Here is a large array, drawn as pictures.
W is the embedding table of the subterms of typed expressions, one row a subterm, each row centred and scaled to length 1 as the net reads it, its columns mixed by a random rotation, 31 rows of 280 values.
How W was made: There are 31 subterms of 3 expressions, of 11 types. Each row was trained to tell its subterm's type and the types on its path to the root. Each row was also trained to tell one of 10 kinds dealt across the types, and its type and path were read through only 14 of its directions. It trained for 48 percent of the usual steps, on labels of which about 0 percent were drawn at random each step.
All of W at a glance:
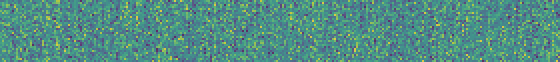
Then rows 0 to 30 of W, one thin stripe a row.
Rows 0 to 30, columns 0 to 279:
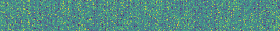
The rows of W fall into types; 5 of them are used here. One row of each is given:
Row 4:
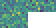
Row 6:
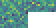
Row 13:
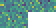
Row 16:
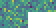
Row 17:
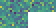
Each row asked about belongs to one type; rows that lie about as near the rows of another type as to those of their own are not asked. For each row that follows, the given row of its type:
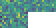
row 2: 6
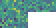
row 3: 6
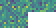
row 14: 17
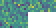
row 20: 13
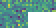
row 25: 17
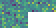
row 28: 6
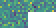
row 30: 17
